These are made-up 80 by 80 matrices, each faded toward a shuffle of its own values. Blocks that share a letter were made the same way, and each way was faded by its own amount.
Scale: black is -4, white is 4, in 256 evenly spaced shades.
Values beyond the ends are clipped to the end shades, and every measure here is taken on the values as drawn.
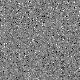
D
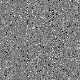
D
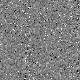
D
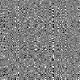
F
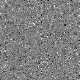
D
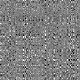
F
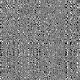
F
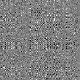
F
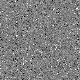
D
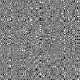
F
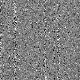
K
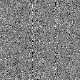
K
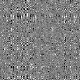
F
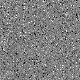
D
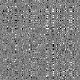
F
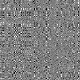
F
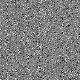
D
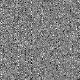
K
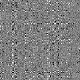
F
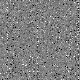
D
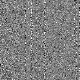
K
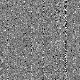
K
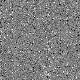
D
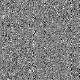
K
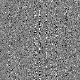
K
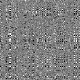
F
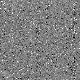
D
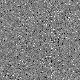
D
